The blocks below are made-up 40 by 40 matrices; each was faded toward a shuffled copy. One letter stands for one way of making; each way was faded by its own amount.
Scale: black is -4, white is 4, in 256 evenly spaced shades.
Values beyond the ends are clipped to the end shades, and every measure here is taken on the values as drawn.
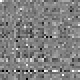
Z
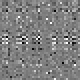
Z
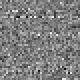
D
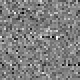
D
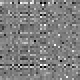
Z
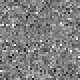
D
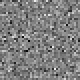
D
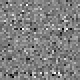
D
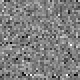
D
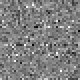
D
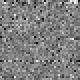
D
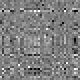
Z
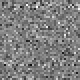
D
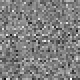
D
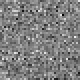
D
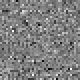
D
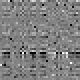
Z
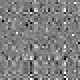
Z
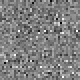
D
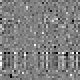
Z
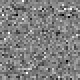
D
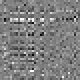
Z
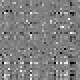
Z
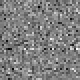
D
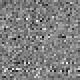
D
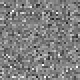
D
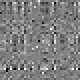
Z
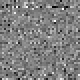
D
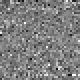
D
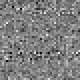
D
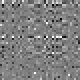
Z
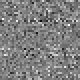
D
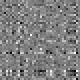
Z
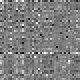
Z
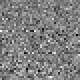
D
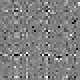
Z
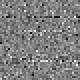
D
